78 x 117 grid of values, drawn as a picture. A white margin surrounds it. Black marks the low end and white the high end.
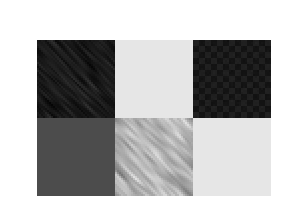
It is made of 2 by 3 panels. Panel 1,1: very low, slanting down to the right, faint in contrast. Panel 1,2: very high, flat. Panel 1,3: very low, checkered, faint in contrast. Panel 2,1: low, flat. Panel 2,2: high, slanting down to the right. Panel 2,3: very high, flat.
